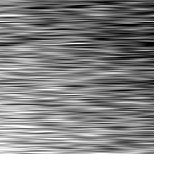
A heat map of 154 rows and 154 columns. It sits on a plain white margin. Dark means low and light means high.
Average level on the scale: 50%. Grain: streaks across. Ninth with the highest average: bottom left. Slope: up to the bottom left. Mirror symmetry: none. Ninth with the lowest average: top right.
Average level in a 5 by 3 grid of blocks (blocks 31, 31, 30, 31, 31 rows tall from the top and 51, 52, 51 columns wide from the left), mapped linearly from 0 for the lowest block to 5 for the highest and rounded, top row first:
2 1 0
3 2 0
4 3 1
4 3 2
5 4 3
